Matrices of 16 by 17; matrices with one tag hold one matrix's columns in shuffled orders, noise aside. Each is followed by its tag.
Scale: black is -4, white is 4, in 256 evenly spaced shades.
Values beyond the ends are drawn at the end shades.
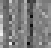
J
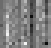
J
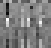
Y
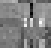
Y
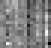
J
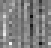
J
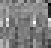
Y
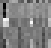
Y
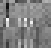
Y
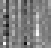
J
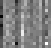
J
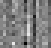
J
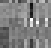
Y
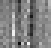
J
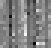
J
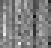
J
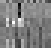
Y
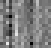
J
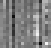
J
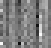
J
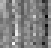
J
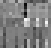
Y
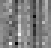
J
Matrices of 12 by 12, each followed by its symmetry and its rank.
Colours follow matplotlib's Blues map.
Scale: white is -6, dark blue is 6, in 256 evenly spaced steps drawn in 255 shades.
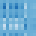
neither, rank one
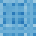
symmetric, rank two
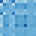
symmetric, rank two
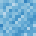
symmetric, full rank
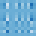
neither, rank one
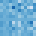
neither, rank two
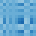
symmetric, rank one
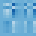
neither, rank one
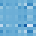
neither, rank one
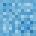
symmetric, rank two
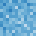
symmetric, full rank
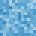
neither, full rank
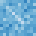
symmetric, full rank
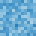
neither, full rank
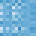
neither, rank two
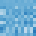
neither, rank two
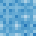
symmetric, rank two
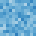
neither, full rank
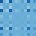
symmetric, rank one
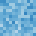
neither, full rank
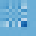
symmetric, rank one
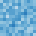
symmetric, full rank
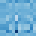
neither, rank two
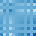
symmetric, rank one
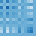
symmetric, rank one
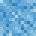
symmetric, full rank
